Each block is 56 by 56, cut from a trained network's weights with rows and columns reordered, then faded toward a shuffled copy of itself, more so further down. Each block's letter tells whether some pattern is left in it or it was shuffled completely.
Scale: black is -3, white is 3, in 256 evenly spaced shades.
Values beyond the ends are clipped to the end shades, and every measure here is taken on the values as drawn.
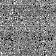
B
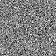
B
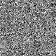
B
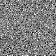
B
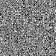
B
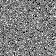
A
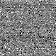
B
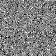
B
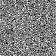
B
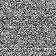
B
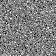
A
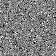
A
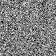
A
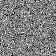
A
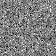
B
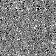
B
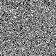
A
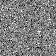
A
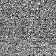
B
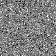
B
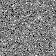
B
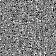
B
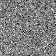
A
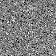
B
